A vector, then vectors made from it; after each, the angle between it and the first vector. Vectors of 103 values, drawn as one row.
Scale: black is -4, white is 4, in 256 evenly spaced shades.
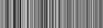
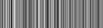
partly opposed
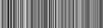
partly aligned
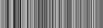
nearly parallel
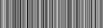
partly aligned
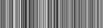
nearly opposite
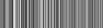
nearly opposite
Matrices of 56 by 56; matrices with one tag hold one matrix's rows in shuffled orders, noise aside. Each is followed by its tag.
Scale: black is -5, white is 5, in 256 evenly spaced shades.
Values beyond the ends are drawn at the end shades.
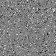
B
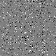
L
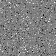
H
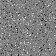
H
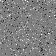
H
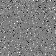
B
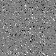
L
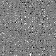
L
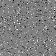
B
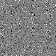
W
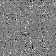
L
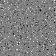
B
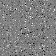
L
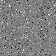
H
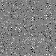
W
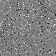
H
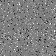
B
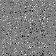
L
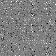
W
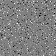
B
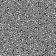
B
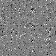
W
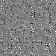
W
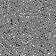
H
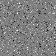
B
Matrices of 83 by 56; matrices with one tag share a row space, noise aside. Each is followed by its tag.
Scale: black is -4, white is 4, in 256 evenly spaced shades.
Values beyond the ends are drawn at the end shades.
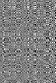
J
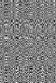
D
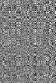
J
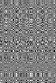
D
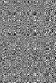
J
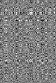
D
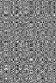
D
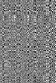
J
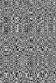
D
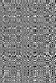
J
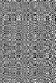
J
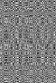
D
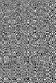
J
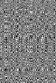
D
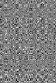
D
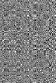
J
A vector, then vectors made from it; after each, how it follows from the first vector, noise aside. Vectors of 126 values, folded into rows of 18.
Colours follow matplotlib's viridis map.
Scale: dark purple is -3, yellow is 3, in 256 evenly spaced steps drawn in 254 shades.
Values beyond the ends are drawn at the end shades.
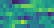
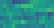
shrunk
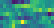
copied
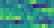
wrapped around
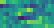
wrapped around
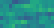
shrunk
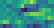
wrapped around
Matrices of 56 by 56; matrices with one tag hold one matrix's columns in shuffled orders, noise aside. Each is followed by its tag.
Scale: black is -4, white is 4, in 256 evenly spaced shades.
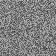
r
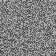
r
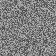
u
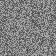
u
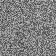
r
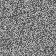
u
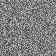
r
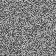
r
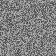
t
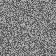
r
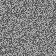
u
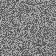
r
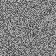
r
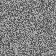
t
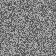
t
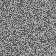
u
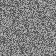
u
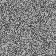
t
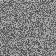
r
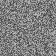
t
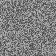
t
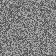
t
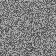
r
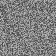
t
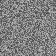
u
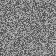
t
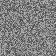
t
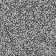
t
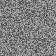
u
